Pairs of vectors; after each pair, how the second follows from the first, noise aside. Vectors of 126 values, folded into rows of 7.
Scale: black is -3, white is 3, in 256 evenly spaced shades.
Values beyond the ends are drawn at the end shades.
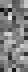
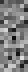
shuffled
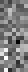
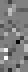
partly zeroed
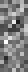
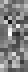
shuffled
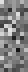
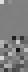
partly zeroed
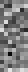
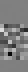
partly zeroed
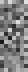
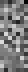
negated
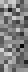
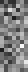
negated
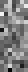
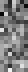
negated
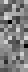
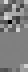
partly zeroed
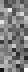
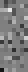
partly zeroed
